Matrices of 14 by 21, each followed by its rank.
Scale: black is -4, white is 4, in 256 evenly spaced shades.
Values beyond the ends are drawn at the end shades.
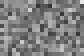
full rank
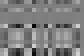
one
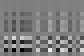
one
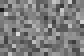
full rank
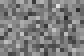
full rank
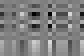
one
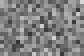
full rank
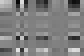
one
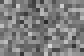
full rank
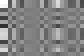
one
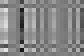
one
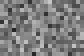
full rank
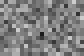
full rank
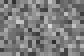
full rank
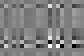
one
